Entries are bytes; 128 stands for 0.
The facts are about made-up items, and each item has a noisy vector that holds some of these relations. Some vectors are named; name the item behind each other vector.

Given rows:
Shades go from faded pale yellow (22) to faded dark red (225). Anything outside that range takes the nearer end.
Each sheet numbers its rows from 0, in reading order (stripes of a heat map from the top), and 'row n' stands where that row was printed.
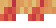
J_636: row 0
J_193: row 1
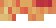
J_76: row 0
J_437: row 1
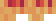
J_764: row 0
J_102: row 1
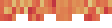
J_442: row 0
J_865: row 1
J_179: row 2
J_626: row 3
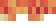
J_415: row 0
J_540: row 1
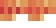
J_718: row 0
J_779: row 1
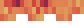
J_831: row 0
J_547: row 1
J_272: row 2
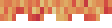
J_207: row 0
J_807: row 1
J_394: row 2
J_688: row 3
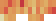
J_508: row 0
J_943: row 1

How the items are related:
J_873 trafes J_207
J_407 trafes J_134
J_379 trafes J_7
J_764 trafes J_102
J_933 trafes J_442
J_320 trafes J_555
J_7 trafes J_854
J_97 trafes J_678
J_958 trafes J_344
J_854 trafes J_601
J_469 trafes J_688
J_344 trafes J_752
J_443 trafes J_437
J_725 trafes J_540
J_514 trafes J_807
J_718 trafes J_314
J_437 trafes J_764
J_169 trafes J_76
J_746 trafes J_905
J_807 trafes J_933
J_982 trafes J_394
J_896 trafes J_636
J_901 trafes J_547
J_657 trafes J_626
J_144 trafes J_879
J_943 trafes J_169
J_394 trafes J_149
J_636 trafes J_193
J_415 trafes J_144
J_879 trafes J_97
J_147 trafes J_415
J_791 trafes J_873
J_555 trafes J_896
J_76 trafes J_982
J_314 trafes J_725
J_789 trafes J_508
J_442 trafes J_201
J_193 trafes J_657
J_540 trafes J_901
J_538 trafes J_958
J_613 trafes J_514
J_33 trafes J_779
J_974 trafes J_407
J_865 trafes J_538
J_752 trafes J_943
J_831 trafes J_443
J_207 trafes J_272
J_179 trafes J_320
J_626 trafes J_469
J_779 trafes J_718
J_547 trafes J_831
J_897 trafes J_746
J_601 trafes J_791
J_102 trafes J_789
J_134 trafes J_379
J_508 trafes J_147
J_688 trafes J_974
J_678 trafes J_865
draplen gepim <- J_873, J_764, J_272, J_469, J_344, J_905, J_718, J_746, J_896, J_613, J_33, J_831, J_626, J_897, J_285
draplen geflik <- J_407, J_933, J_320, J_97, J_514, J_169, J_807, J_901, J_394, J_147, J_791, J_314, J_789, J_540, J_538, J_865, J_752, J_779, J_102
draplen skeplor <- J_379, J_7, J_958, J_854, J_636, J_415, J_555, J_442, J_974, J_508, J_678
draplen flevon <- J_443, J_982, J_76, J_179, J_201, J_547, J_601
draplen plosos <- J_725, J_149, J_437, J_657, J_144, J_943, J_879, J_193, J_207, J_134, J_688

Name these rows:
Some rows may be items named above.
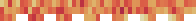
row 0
J_344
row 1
J_657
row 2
J_678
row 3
J_394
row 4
J_540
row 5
J_415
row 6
J_415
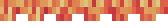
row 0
J_601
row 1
J_791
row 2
J_657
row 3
J_958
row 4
J_538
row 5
J_344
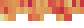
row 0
J_147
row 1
J_407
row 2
J_97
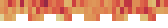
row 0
J_789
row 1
J_547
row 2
J_144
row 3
J_149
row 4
J_901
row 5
J_879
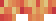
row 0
J_469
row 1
J_752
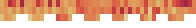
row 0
J_102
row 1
J_789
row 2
J_974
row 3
J_33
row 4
J_725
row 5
J_854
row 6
J_443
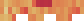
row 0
J_169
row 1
J_437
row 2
J_272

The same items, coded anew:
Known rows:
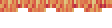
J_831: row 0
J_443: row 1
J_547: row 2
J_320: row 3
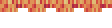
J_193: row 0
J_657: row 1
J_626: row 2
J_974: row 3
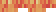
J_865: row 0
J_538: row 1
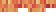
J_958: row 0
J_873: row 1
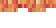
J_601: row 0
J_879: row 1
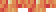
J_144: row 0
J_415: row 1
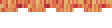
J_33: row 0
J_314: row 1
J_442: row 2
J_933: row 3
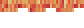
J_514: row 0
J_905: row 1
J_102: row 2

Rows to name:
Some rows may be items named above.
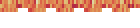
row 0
J_725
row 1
J_508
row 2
J_688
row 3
J_789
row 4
J_636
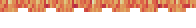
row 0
J_97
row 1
J_901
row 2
J_725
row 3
J_147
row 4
J_678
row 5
J_7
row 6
J_752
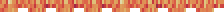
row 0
J_879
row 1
J_407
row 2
J_7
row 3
J_7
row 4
J_97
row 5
J_657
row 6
J_443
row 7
J_437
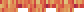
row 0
J_779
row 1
J_134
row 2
J_854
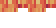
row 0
J_854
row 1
J_7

